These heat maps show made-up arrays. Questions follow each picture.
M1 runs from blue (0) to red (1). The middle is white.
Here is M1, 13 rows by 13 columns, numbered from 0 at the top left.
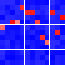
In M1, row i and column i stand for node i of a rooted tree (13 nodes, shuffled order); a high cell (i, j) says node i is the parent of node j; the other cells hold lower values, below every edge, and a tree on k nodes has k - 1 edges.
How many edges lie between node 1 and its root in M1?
0
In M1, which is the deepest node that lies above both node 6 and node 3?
4
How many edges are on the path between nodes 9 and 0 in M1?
6
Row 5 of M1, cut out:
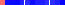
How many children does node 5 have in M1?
1
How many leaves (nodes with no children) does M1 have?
5
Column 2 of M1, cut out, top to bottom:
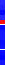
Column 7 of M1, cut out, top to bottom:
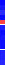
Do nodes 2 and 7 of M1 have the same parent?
yes
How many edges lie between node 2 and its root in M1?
2
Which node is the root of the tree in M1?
1
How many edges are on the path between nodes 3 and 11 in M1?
4
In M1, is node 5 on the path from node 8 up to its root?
no
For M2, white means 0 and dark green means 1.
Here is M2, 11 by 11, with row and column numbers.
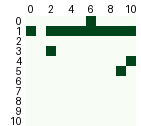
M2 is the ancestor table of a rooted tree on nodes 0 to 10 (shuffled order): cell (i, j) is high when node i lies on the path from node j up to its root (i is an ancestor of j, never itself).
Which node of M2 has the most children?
1
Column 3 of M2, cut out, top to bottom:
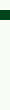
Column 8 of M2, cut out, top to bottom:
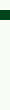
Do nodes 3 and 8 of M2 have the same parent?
yes
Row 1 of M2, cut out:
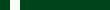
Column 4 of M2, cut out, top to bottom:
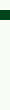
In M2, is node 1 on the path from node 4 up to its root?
yes
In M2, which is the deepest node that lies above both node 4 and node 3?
1
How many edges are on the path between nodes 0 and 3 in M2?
2
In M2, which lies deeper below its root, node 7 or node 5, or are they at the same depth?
the same depth
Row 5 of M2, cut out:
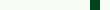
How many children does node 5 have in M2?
1
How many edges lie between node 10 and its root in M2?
2
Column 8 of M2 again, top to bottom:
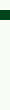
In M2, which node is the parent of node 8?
1
